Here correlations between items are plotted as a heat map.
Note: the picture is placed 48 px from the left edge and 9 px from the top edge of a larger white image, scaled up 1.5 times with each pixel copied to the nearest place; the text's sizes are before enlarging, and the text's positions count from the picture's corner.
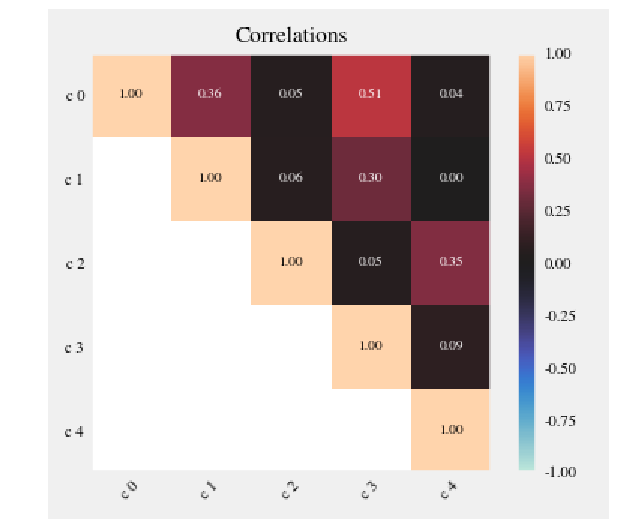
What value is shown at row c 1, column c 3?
0.30
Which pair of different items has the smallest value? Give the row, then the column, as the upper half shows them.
c 1, c 4
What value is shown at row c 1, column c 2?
0.06
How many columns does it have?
5
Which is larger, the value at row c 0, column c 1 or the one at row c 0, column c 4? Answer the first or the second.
the first
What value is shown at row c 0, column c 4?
0.04
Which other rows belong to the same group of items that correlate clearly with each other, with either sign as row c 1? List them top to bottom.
c 0, c 3
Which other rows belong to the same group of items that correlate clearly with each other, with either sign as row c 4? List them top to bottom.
c 2
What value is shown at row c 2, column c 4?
0.35
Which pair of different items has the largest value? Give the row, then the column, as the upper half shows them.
c 0, c 3
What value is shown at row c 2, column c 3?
0.05
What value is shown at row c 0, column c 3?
0.51
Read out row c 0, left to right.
1.00 0.36 0.05 0.51 0.04
